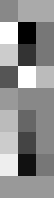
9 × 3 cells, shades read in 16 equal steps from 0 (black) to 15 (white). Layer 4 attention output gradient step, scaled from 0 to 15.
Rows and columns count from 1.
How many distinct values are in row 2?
3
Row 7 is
12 4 8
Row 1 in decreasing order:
10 10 8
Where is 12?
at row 3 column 1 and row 7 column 1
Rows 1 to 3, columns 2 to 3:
10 10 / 0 7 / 3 7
